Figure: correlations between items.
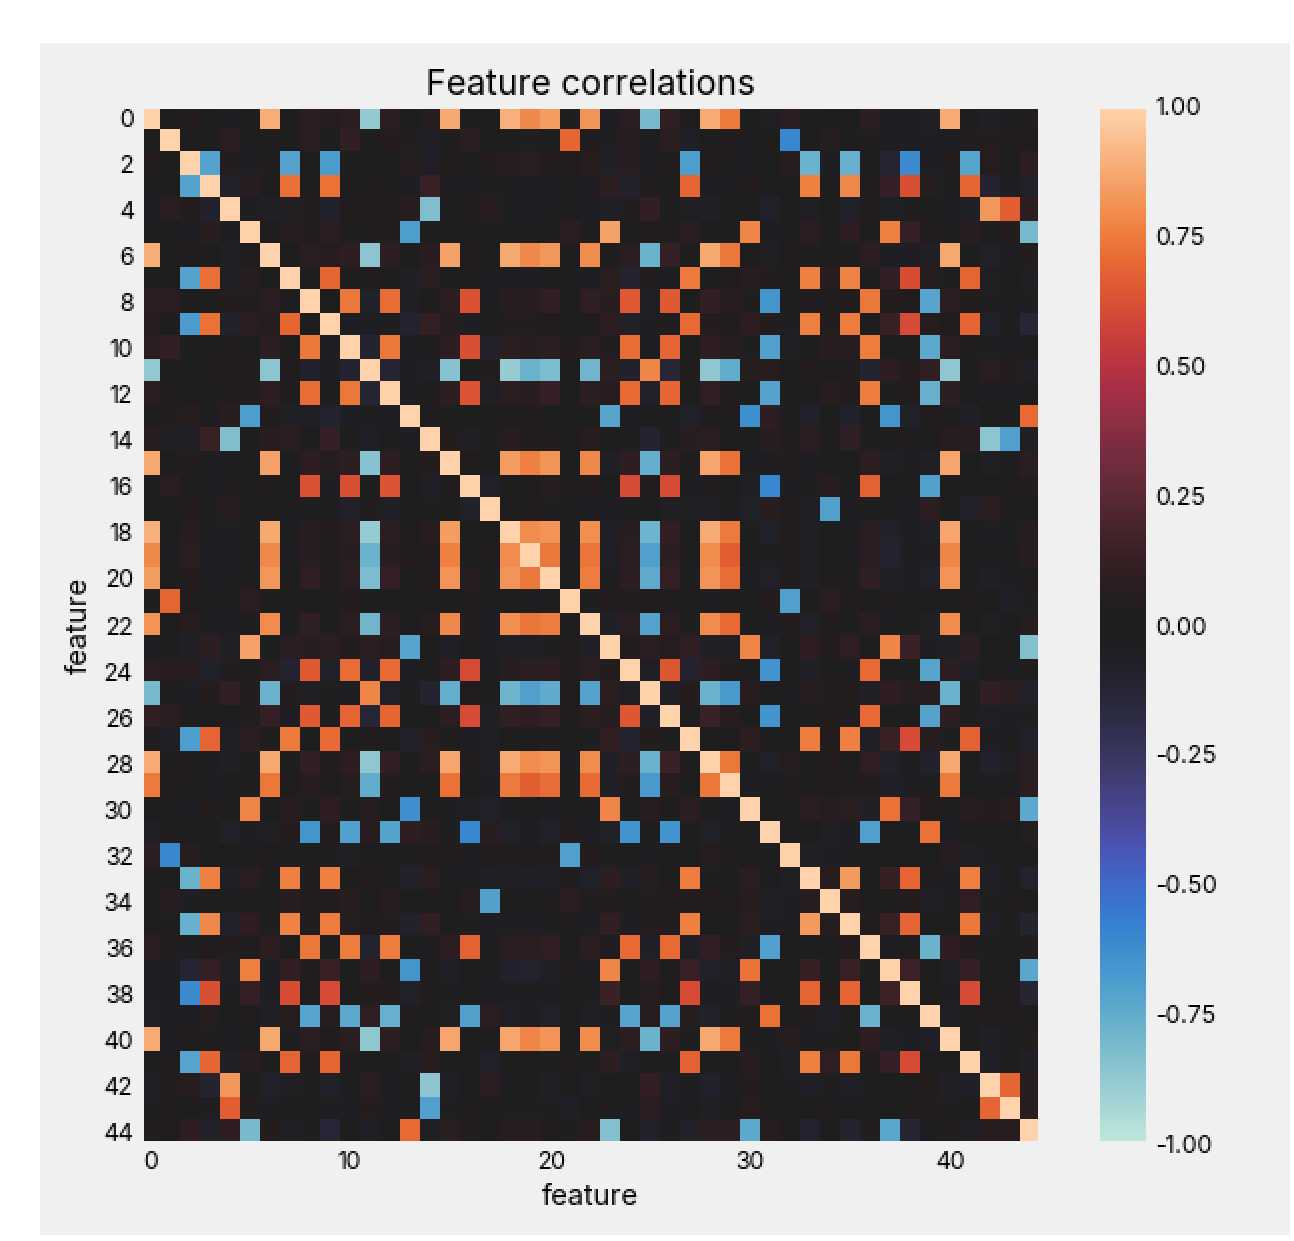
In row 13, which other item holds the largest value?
44
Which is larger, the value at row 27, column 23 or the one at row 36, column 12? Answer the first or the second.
the second
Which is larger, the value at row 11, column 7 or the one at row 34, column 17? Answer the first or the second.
the first
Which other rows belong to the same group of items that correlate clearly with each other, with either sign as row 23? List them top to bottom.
5, 13, 30, 37, 44
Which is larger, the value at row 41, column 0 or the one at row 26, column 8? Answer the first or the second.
the second
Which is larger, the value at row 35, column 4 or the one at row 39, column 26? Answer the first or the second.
the first
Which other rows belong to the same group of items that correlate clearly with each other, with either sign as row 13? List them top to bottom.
5, 23, 30, 37, 44
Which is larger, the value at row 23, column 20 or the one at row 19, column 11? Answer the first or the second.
the first
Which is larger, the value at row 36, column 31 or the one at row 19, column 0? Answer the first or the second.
the second
